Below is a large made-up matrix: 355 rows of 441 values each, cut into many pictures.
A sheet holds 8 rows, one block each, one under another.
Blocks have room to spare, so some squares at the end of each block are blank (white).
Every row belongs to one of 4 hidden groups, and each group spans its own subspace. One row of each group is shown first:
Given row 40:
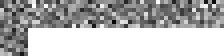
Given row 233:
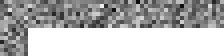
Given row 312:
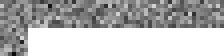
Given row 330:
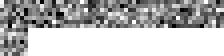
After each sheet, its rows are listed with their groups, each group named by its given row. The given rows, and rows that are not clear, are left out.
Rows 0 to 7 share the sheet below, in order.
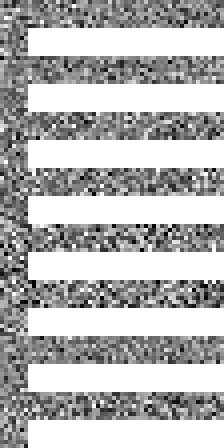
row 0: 233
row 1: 40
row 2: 312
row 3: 40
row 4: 312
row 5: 40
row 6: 330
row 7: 233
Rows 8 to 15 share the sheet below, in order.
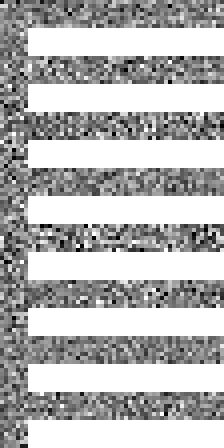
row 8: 40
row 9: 312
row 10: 330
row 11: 312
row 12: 233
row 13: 330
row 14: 330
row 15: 330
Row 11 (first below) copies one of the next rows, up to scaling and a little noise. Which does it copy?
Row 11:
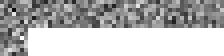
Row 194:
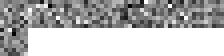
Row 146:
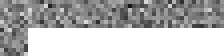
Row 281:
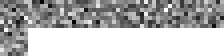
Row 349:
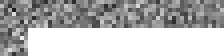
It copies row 349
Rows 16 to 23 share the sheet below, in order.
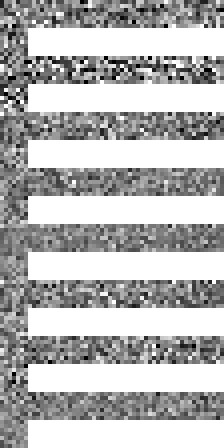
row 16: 330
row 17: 233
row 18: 40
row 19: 330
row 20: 40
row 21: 40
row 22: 330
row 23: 40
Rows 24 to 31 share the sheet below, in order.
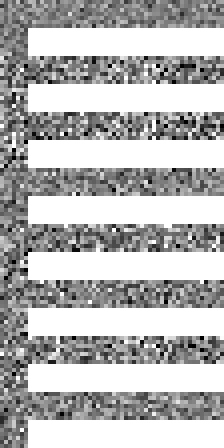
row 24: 40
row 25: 330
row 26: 330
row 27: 40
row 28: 330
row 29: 330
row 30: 330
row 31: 233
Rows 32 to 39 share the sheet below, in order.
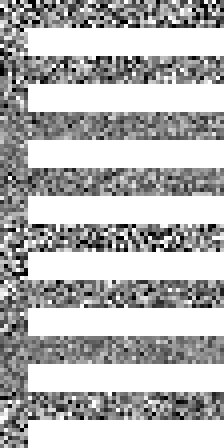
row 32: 40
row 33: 312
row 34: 40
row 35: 312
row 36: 330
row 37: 312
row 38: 233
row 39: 233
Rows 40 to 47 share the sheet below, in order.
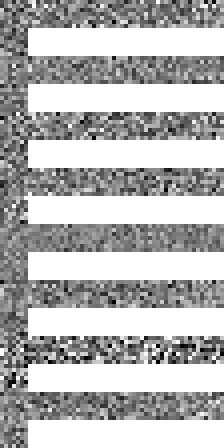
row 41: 312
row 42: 40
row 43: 330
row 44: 233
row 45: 40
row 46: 330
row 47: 40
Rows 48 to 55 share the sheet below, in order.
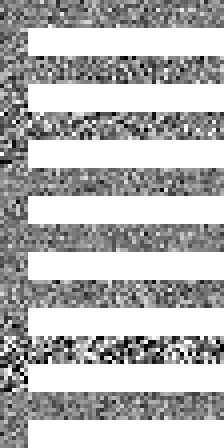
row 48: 330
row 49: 330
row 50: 312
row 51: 330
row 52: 330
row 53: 312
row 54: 312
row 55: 233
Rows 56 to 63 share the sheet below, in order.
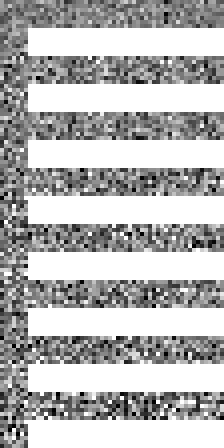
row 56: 330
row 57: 233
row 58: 233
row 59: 330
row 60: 312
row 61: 330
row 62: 312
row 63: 330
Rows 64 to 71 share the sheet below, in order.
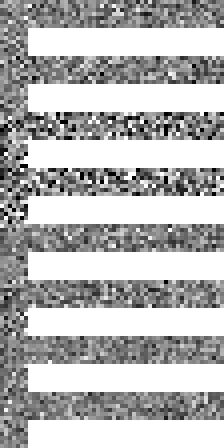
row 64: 233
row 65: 40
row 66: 330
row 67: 233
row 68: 40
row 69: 233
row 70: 330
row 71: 233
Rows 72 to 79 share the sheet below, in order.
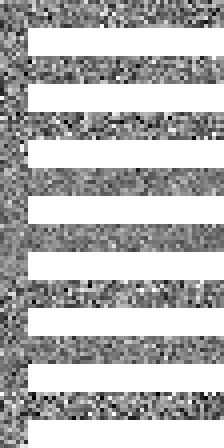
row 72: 40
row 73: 233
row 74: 40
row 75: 312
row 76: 40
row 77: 330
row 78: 330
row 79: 40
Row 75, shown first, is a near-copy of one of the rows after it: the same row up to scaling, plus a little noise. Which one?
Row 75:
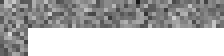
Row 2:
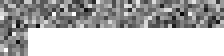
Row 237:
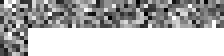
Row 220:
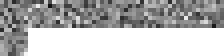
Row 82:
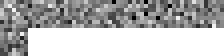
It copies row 237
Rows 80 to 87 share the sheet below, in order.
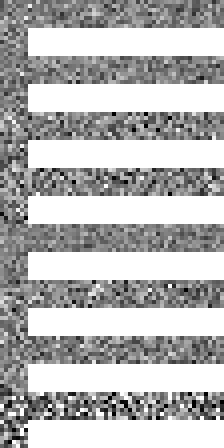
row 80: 233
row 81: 40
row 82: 312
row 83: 312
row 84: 330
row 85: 233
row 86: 40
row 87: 330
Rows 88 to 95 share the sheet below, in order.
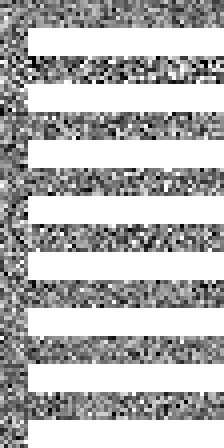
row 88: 233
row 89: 40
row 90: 40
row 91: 330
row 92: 312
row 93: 40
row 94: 312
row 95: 330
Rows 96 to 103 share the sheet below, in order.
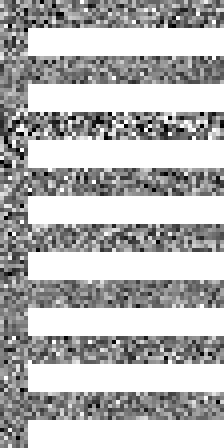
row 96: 330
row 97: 40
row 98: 233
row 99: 233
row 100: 312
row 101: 233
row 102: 330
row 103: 233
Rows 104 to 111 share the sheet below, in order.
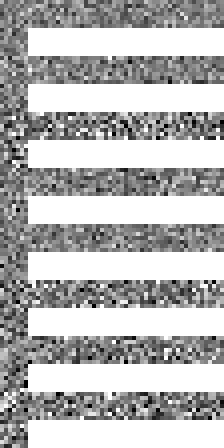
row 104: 312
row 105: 312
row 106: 330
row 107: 330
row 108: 233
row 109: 40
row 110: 330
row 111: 312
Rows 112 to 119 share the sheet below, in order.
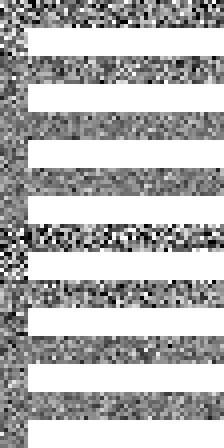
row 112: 40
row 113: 233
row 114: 330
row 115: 312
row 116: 312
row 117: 40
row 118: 312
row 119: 233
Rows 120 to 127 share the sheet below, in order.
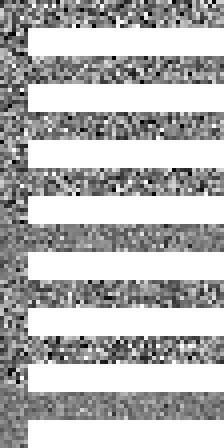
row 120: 40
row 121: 312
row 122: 330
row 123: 40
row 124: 330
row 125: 233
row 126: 330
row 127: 330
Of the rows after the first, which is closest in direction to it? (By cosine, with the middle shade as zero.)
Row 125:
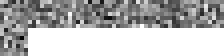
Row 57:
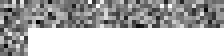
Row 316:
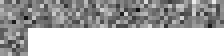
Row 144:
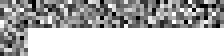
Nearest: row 316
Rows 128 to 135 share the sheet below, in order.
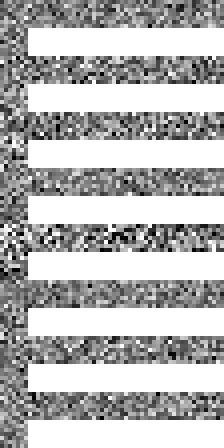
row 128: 233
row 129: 40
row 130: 330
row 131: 312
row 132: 312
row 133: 330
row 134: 40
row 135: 40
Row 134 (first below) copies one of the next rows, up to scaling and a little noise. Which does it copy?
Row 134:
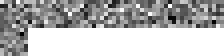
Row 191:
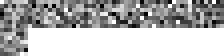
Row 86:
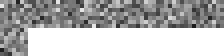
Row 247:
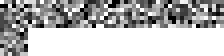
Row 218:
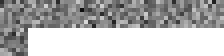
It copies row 247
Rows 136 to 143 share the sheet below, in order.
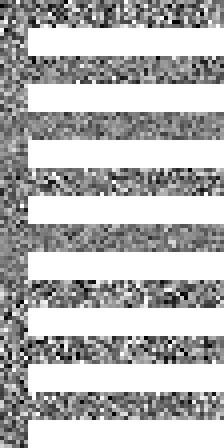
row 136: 233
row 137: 40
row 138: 330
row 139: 40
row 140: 40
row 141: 312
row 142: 312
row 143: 40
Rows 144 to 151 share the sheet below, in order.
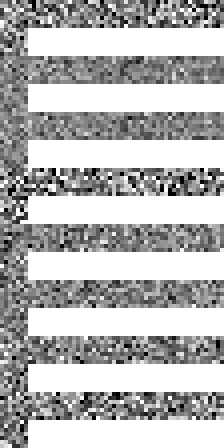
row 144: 40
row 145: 312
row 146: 312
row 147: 330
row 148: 233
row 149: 40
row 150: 233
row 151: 40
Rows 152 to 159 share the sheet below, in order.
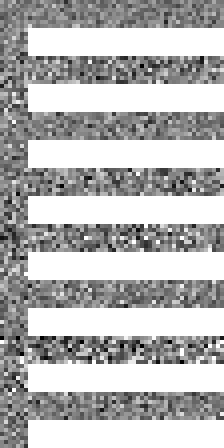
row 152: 330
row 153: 330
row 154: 312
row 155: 312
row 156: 312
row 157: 233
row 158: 40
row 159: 233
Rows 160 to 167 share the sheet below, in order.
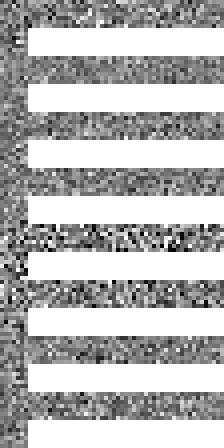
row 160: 330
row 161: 312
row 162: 330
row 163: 330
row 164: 330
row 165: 312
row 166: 330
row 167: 330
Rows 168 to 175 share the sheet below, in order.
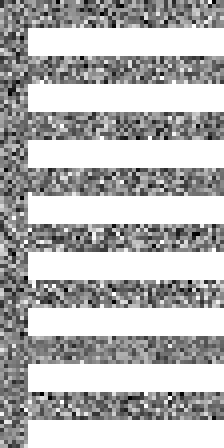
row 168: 40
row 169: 330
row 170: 233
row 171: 330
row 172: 233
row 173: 40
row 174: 312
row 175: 312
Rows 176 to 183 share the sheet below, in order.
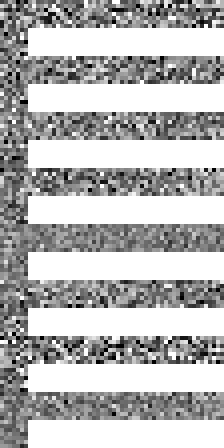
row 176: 40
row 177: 312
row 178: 312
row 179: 40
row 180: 233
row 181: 40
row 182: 40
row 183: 40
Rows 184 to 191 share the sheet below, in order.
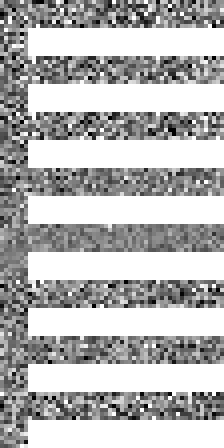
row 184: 312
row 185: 40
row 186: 40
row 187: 233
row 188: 312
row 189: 40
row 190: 330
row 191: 40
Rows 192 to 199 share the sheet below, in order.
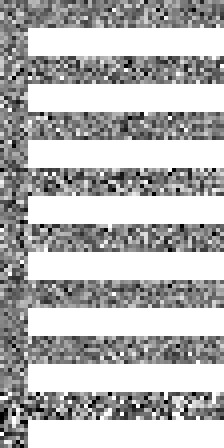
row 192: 330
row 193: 233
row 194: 312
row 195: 40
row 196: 312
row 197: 40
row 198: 312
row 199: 233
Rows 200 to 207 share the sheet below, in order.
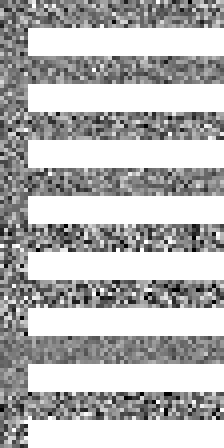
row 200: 40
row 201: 233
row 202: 233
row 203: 312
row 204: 233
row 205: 233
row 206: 40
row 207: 330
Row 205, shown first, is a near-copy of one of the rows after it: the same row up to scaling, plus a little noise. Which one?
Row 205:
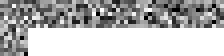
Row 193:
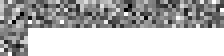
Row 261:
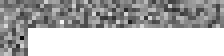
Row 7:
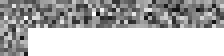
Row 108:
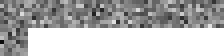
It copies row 7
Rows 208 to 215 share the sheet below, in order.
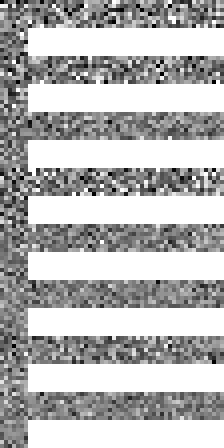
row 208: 40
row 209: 330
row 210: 312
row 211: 40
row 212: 40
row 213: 40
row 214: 312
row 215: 312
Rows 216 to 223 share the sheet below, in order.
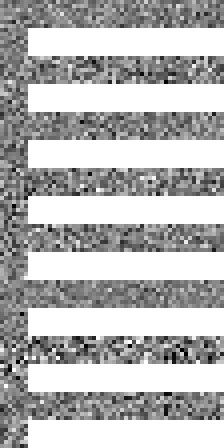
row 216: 233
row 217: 233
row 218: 40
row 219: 330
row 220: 312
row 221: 330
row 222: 312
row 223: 330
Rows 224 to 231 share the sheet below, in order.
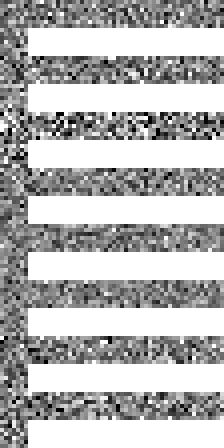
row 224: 330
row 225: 312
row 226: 312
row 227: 312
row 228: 330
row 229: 233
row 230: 312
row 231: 312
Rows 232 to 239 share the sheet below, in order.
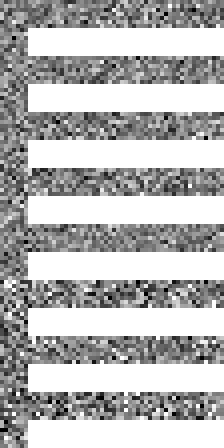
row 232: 330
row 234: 40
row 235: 312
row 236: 233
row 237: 312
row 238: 40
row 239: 233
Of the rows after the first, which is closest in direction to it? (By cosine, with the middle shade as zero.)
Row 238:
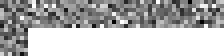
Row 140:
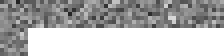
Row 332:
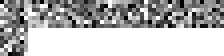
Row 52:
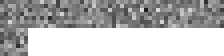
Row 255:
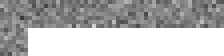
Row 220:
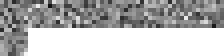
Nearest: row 52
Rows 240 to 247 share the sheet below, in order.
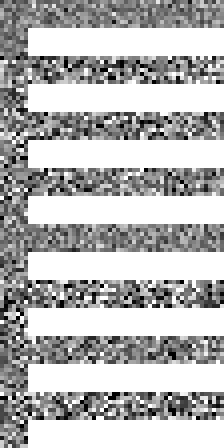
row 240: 40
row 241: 40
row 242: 330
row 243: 312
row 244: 330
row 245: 233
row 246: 40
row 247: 40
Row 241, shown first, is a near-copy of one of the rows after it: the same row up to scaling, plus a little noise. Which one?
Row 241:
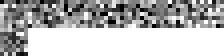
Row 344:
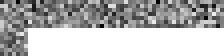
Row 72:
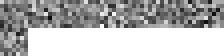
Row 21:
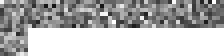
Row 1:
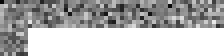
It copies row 1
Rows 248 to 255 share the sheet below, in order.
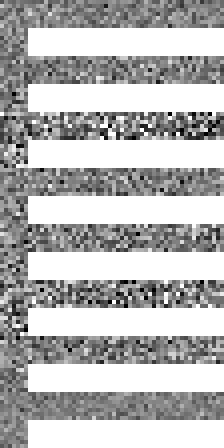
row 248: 312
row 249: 330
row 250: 40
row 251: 330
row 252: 233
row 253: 330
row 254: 40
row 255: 40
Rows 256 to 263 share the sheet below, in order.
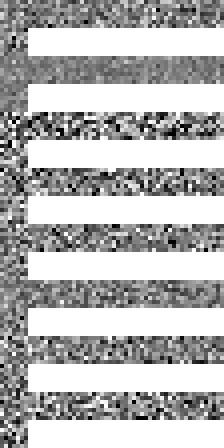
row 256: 330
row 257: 330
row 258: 312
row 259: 312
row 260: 40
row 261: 233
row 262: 312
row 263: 233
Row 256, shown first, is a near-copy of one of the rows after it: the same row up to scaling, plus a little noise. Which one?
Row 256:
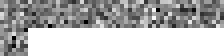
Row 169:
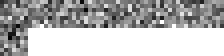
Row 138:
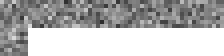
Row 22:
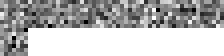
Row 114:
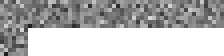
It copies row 22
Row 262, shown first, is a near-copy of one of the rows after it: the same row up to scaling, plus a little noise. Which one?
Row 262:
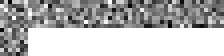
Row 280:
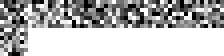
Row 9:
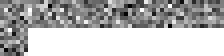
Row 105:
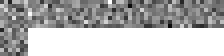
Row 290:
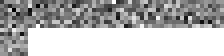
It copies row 105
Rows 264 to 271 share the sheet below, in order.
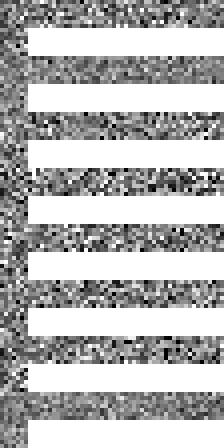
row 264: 330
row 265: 312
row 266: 40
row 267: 40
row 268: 233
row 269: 40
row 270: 330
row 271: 40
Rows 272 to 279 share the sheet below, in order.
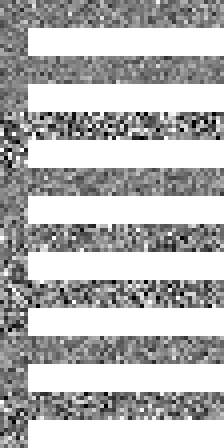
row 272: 40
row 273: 330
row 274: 233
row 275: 312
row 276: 312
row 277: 312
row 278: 40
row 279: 233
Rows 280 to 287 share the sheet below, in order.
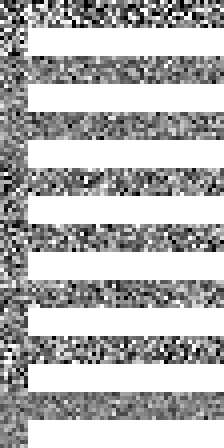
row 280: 312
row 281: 312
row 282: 40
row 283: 233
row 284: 312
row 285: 233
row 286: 233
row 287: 40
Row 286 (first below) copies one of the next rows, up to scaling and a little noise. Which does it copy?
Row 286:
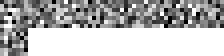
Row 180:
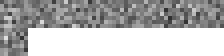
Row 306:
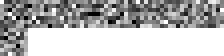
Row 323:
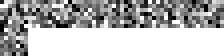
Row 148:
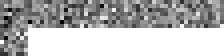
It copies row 180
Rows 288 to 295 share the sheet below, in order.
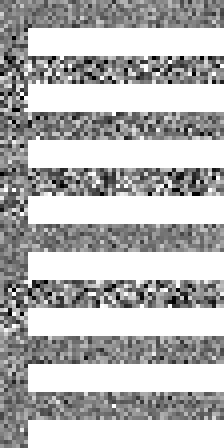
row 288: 330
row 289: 312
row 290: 312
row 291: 233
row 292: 40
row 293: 312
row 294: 330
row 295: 40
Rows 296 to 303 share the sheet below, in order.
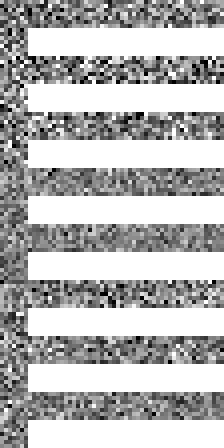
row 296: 312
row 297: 40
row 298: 312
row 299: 312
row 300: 330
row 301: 40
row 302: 312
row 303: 233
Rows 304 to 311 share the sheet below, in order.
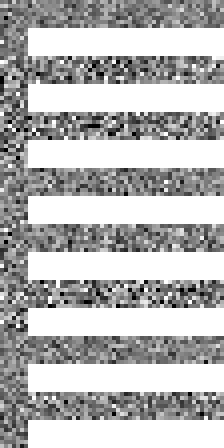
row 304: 233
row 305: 233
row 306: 233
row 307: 330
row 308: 233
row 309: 330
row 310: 40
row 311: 40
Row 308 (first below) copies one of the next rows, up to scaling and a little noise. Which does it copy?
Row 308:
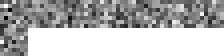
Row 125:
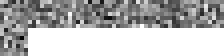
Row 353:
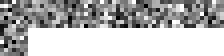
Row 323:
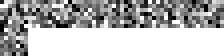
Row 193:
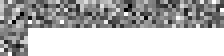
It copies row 353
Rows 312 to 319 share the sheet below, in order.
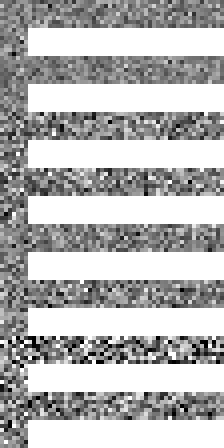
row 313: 233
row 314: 330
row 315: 312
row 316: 233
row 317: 330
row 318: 40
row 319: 312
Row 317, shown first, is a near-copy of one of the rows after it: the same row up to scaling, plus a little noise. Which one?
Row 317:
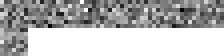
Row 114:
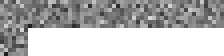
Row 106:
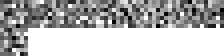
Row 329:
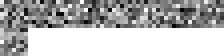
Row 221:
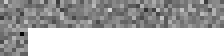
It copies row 329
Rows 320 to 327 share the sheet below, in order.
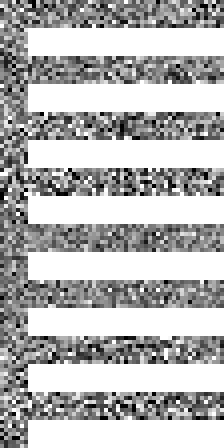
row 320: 40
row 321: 312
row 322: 312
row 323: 233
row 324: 330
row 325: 330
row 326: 330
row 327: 312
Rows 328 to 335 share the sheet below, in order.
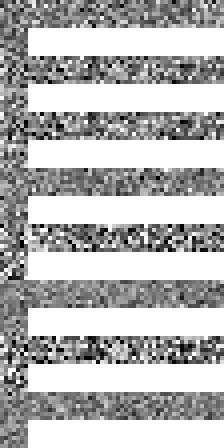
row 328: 40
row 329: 330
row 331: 330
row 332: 312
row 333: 40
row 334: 330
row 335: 233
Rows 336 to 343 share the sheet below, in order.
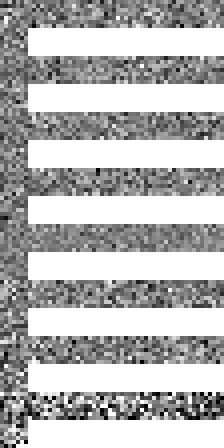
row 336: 233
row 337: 330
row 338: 40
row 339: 312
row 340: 40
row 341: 312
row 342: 233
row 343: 40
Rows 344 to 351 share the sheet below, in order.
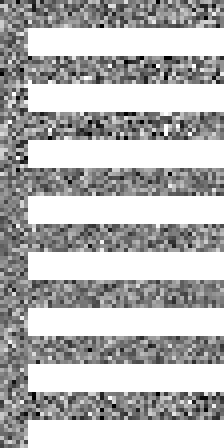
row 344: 40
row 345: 330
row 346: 330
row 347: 40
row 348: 40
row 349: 312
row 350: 312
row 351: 40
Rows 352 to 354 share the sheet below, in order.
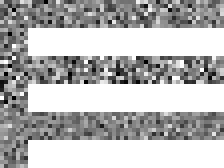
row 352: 312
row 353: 233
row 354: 330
